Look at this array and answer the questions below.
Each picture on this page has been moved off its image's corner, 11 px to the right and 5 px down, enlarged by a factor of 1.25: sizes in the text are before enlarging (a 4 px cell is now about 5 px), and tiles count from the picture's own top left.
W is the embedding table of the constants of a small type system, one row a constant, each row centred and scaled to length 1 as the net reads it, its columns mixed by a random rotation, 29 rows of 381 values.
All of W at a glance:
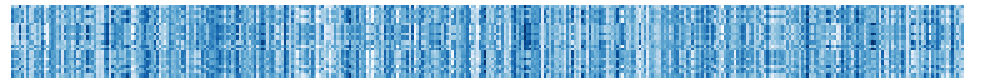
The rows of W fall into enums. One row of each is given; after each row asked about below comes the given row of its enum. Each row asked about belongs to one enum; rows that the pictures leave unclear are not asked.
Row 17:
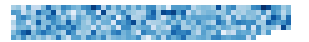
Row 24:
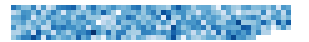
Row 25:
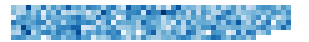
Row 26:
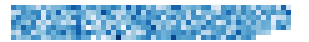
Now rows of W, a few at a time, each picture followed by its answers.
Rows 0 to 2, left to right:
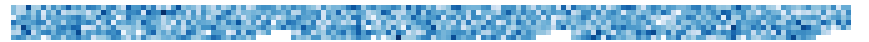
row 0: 25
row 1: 26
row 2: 24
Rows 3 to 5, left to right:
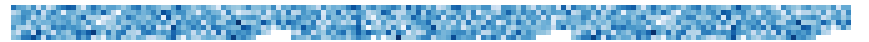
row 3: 24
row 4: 26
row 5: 24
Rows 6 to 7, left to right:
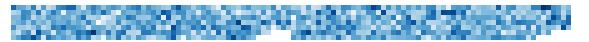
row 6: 24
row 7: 17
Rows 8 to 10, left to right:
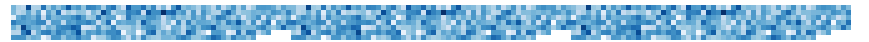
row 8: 25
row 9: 25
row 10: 25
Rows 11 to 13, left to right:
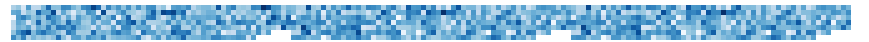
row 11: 17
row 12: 25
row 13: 25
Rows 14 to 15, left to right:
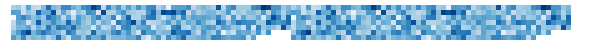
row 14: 17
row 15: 17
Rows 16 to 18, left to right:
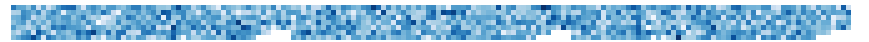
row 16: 24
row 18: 26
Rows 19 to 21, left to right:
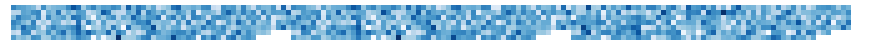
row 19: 26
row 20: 26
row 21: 25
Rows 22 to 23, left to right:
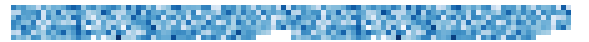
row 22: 26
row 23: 26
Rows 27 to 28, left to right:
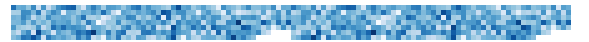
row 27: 24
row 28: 24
